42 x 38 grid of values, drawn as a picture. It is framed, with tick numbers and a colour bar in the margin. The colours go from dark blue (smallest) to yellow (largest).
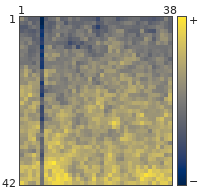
Ninth with the lowest average: top left. Odd lines: column 6. Stripes: none. Slope: up to the bottom.
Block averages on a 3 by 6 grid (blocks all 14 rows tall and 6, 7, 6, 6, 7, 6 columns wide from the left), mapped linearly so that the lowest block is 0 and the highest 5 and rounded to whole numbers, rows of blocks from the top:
011111 | 333333 | 354444
